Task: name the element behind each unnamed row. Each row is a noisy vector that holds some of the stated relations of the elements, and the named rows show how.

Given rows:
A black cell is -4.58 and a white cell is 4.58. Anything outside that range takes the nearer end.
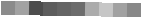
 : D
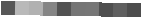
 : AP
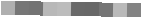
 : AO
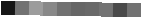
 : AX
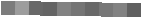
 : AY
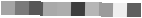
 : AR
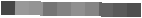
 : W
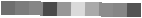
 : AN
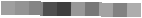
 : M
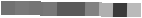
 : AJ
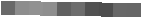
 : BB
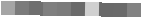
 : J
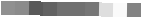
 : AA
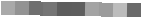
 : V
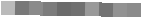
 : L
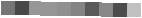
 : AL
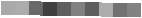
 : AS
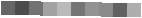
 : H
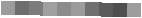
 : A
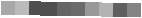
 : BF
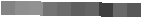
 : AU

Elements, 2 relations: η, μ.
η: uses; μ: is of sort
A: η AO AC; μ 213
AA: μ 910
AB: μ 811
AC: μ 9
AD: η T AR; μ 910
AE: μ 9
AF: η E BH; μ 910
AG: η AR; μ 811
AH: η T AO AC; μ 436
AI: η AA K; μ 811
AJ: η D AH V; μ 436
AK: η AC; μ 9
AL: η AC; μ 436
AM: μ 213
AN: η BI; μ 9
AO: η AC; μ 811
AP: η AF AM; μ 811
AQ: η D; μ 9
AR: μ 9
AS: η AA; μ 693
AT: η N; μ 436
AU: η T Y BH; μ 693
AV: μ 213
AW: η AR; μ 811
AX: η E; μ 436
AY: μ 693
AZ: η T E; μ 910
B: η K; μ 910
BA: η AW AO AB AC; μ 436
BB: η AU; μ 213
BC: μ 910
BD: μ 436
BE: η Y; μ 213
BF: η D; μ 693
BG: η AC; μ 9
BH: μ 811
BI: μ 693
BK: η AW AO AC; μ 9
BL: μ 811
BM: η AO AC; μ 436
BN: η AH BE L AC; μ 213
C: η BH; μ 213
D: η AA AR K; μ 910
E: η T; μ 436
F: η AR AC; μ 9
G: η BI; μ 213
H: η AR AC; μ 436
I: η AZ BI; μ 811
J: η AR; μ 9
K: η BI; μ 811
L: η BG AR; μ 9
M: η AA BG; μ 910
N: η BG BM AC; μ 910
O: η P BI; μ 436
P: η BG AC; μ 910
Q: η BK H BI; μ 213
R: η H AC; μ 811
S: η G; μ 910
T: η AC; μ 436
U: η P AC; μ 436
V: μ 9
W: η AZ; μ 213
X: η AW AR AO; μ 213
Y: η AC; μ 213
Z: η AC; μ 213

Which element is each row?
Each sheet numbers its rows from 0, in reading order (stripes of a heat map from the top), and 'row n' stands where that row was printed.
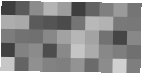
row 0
T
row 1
AQ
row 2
Q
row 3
S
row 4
BG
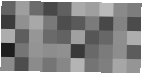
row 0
B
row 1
AF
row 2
N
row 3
E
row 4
P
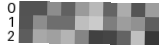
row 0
O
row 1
G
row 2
BH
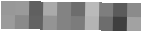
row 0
AG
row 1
X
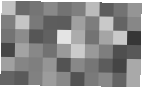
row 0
F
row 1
AI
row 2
BI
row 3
I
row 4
BN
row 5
AH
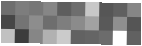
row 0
AD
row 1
AZ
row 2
AC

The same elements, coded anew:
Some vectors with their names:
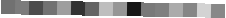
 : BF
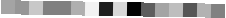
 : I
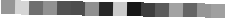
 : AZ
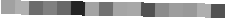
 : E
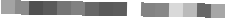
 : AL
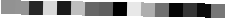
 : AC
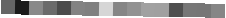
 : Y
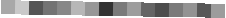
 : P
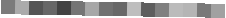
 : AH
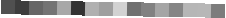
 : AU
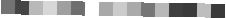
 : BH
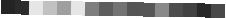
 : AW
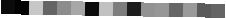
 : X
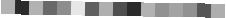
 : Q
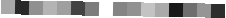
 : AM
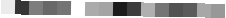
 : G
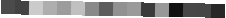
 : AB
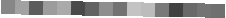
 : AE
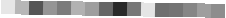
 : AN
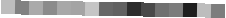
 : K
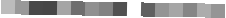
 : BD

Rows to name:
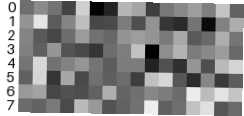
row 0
AS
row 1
AA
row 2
AY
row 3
W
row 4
D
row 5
BG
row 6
AJ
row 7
BA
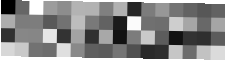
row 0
AG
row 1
H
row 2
AR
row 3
B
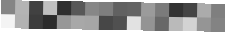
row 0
V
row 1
O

